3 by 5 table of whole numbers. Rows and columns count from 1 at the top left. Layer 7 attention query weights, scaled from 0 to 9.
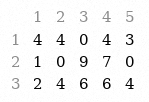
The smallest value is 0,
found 3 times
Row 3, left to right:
2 4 6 6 4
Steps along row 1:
same down up down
